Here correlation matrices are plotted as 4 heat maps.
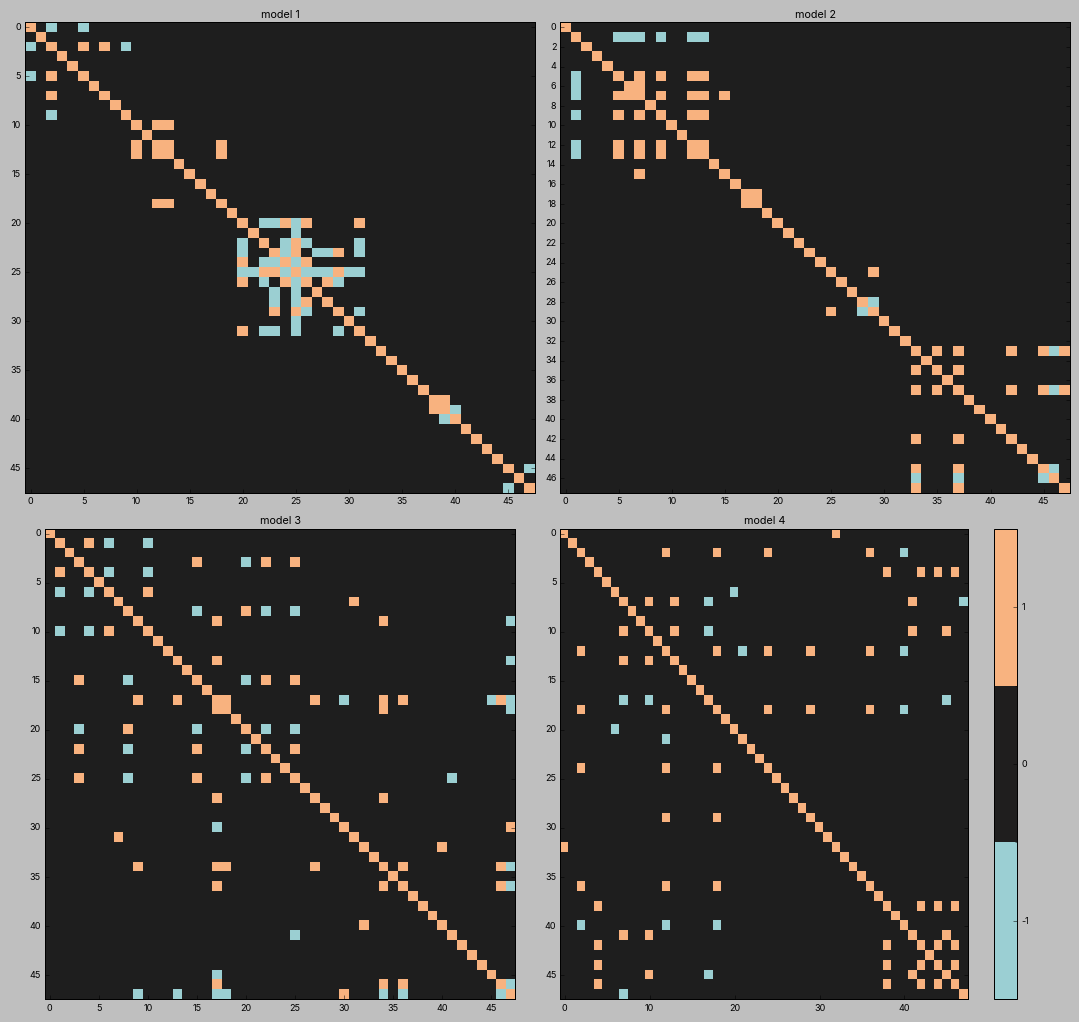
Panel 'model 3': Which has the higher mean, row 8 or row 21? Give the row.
21
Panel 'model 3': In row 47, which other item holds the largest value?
30
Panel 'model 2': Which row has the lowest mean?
1
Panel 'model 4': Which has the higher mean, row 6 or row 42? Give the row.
42
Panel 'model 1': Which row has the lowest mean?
25
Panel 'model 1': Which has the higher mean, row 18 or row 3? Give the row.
18
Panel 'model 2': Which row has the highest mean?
7
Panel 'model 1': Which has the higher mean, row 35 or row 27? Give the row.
35
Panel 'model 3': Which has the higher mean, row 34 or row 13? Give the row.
34
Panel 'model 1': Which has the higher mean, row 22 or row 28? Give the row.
28
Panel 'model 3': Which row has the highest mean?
34
